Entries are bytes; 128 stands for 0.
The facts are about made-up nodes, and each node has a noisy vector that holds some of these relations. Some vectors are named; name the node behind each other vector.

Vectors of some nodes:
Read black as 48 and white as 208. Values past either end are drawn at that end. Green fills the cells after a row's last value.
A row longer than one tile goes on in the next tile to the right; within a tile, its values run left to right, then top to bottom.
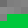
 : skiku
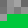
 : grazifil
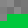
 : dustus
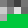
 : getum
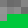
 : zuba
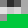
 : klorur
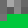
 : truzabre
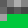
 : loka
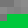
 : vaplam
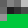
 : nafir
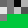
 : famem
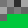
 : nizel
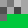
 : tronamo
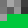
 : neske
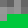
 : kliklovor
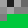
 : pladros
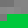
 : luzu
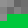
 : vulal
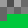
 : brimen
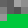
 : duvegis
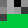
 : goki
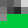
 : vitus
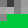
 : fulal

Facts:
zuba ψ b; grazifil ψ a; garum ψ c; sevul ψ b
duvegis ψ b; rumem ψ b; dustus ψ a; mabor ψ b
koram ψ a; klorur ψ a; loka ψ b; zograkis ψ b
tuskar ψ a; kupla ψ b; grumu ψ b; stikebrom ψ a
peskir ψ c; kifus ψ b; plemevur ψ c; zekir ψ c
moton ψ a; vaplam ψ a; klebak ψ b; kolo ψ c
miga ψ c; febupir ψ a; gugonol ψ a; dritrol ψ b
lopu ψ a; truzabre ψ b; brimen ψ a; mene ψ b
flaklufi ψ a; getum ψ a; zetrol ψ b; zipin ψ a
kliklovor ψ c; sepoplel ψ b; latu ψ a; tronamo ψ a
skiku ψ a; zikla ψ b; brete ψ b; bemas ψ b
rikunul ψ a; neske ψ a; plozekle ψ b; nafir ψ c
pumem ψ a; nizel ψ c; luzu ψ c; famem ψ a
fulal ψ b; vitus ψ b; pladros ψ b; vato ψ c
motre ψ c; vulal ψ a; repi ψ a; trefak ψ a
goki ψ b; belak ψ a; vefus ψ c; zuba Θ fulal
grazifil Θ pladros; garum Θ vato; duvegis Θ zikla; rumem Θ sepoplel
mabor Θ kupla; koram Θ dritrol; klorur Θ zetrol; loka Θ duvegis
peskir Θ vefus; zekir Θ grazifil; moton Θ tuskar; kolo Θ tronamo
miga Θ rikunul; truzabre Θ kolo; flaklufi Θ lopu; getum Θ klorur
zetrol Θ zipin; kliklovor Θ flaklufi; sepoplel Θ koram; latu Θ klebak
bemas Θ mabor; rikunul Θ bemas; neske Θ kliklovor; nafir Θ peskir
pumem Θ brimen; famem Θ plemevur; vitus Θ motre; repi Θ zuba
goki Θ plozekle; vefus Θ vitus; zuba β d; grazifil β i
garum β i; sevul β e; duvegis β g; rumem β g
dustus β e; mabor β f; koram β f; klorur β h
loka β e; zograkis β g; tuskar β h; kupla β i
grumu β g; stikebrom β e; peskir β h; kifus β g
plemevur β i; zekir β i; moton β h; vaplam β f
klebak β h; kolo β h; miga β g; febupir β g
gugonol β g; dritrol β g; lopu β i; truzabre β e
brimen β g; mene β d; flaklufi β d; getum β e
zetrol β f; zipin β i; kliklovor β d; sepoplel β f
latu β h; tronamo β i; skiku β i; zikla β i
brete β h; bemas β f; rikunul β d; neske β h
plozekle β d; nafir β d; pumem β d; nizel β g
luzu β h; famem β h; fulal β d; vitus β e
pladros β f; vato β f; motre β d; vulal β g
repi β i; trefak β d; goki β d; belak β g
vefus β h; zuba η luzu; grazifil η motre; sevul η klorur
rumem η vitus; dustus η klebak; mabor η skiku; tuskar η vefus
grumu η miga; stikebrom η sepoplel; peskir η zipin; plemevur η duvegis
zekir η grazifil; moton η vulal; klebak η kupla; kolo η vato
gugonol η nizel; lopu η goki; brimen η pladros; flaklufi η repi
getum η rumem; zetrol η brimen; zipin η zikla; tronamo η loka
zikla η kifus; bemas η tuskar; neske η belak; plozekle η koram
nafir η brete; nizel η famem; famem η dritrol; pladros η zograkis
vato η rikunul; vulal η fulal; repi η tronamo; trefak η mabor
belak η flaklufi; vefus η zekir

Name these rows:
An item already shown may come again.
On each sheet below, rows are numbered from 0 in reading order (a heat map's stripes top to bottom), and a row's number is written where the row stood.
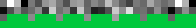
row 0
latu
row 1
zikla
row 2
zikla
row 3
nafir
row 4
getum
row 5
truzabre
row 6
latu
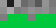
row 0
pladros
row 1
zograkis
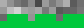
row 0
vato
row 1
lopu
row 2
mabor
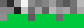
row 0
motre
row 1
kupla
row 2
dritrol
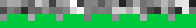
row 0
repi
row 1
zekir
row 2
tuskar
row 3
gugonol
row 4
plemevur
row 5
vefus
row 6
moton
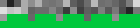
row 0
klorur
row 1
bemas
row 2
rumem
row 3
miga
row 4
vitus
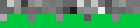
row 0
zekir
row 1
kolo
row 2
peskir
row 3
garum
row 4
kolo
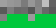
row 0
belak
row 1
flaklufi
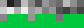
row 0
zipin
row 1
lopu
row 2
pumem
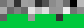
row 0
nizel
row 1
zetrol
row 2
plozekle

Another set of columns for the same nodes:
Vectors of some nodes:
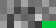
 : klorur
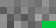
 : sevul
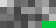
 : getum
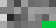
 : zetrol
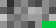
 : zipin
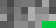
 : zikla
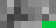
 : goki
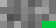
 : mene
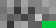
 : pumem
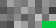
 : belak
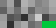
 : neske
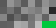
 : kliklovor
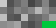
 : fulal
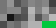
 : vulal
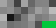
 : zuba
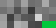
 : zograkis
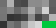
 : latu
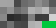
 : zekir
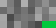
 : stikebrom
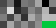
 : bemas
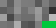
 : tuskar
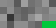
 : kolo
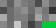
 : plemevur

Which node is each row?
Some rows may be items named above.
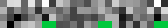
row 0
nafir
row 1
getum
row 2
vefus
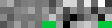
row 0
flaklufi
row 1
nafir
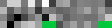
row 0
nafir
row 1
flaklufi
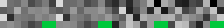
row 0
brimen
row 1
brimen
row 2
mabor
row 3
kupla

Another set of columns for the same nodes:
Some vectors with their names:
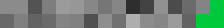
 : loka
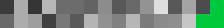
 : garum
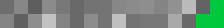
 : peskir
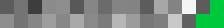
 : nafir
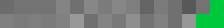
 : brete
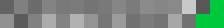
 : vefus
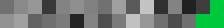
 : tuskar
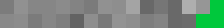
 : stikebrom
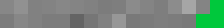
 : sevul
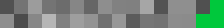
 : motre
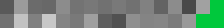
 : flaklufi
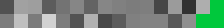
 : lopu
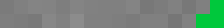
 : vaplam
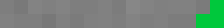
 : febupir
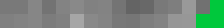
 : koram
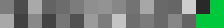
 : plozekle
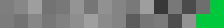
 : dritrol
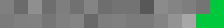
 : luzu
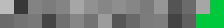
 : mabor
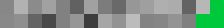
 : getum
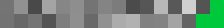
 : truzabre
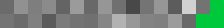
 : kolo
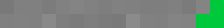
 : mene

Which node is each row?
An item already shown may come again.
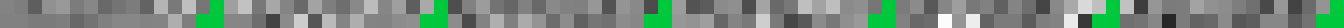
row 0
rumem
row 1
famem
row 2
motre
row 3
zekir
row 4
repi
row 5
rikunul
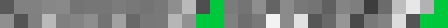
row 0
vitus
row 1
zuba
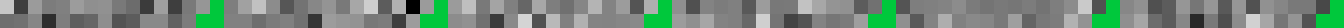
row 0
rikunul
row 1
zipin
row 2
famem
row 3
grazifil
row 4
vitus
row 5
moton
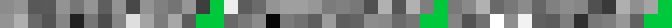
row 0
moton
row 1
miga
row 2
fulal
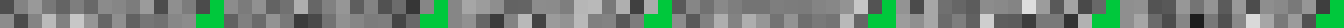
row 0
motre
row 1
zikla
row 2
zetrol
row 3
vefus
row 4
pladros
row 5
moton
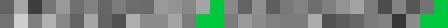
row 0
neske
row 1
brimen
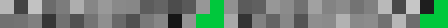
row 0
kupla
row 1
goki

